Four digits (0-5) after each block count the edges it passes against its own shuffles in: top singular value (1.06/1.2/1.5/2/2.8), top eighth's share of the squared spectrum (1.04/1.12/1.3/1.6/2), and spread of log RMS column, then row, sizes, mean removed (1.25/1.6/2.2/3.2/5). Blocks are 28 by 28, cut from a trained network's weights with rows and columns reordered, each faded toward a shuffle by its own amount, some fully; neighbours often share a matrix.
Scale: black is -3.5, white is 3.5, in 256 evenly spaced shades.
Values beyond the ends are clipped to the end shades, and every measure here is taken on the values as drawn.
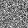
0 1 0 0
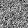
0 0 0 0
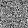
0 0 0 0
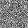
1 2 1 1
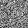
0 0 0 0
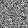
2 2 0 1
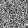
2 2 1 0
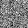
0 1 0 0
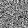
0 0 0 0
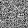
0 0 0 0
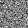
1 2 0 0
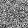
0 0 0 0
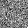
0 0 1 0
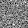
1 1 0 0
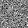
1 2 1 0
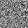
2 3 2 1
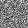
1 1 0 0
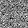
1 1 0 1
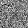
1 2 0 0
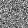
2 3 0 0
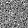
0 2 1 0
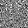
2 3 1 1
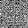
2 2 1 0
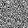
2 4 2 1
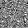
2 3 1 0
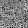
1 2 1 0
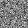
1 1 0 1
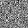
2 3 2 1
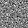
0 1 0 0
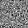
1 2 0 0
